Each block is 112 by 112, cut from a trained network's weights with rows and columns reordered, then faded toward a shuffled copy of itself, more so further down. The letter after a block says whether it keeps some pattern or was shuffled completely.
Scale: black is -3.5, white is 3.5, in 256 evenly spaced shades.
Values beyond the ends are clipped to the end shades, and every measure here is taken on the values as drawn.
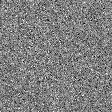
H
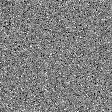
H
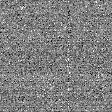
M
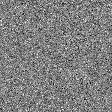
H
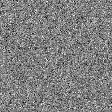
M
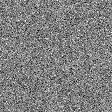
H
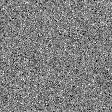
H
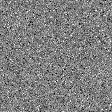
H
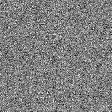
M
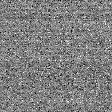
M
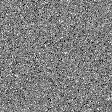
H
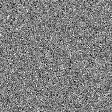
M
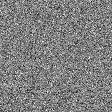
H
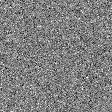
H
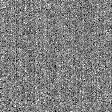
M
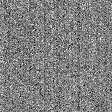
M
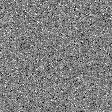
H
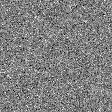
H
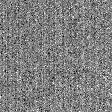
M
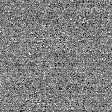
M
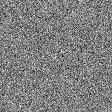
H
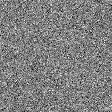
M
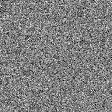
M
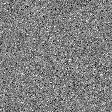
H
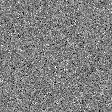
H
